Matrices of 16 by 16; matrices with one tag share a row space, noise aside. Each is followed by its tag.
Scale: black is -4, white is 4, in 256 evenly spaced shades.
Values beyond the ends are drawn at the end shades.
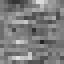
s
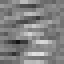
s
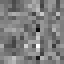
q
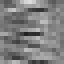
s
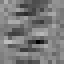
s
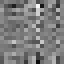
q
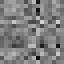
q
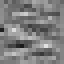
s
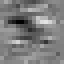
s
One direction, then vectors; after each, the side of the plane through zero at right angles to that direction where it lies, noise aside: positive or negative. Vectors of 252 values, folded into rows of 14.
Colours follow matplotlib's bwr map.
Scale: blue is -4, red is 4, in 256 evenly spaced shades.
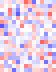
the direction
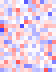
negative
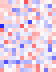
positive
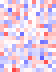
negative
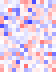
positive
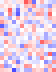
positive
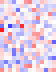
positive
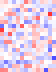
positive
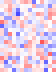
positive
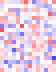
positive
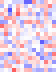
negative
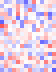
negative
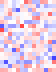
positive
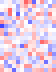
positive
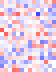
negative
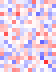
negative
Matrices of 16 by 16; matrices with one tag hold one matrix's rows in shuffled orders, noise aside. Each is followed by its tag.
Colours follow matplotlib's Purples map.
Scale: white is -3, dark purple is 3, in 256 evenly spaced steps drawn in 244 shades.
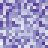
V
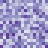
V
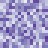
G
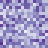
V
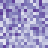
V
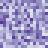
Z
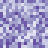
V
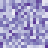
Z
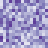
V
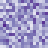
G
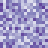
V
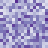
Z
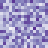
Z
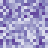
V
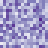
V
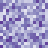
V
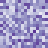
Z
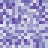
V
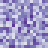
G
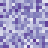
Z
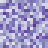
G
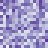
V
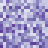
V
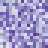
G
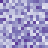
Z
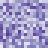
V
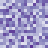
G
